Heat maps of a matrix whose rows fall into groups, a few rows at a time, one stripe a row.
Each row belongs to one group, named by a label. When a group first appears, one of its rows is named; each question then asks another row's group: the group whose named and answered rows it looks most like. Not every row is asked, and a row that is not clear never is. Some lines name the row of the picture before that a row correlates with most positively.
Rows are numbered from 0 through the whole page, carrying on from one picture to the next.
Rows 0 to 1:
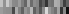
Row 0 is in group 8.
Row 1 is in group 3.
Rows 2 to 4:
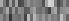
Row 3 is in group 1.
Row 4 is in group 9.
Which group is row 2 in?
3
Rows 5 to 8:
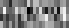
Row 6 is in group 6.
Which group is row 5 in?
9
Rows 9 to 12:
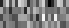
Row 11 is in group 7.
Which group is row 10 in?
9
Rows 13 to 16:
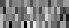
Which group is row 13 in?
1
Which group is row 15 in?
3
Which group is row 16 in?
9
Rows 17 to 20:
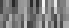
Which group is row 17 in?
7
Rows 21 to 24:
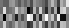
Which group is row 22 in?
6
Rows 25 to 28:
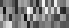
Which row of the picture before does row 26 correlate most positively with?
23
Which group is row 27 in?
9
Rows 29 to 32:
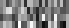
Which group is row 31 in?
7
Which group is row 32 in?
8
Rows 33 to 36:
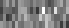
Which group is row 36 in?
3
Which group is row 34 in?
7
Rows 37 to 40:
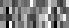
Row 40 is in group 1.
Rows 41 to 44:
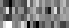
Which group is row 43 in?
9
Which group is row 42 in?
1
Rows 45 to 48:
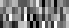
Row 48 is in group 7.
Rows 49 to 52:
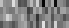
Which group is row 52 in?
7
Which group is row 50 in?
6
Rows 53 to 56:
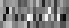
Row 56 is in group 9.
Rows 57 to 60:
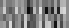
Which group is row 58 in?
6
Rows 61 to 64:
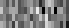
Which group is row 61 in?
3
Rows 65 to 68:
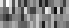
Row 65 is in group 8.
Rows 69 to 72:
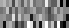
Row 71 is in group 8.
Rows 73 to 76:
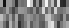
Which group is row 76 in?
3
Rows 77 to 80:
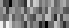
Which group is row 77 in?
9
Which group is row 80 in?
8
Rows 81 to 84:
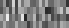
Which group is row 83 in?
9
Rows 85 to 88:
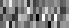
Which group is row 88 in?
1
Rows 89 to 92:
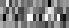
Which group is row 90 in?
3
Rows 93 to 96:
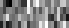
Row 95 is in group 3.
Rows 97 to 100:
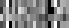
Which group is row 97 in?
1
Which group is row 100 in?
1
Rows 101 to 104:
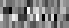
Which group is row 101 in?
6
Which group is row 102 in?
9
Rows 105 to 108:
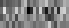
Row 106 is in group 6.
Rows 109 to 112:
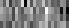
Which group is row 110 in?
3
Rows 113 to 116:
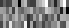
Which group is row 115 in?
6
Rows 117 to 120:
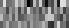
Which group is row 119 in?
3
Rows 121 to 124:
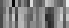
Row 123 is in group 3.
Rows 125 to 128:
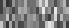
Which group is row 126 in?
7
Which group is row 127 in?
1
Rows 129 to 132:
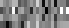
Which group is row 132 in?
9
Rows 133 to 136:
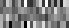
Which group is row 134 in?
7
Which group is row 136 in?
9
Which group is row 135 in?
8
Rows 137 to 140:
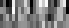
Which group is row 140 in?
7
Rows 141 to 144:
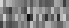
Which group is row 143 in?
6
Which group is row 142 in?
9
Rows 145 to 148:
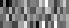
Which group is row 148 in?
7
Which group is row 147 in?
1
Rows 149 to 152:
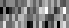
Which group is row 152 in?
6
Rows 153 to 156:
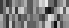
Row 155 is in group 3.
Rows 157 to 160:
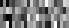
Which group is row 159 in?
9
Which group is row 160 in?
1
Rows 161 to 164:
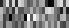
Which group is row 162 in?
3
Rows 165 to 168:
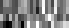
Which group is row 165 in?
7
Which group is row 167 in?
3
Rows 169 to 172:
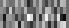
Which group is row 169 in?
6
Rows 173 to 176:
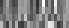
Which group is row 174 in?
7
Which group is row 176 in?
3
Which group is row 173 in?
7
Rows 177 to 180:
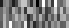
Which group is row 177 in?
7
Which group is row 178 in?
1
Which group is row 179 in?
6
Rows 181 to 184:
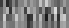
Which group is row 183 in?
6
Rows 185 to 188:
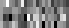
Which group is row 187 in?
9
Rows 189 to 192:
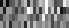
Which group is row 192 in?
9
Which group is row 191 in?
7
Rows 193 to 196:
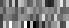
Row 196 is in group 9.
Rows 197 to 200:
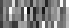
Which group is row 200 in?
7
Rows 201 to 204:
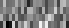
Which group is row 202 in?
1
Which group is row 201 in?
6
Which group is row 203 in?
3
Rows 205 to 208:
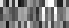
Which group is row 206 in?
7
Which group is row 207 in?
7
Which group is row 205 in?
3
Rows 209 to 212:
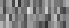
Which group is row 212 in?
8
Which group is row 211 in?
1
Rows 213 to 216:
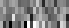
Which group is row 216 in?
9
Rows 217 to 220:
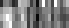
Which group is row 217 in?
7
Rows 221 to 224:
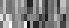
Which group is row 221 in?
6
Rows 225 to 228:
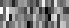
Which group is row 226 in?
8
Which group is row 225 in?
7
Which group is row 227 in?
1
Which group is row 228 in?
6
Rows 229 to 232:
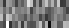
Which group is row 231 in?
8
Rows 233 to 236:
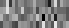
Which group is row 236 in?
7
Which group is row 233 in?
1
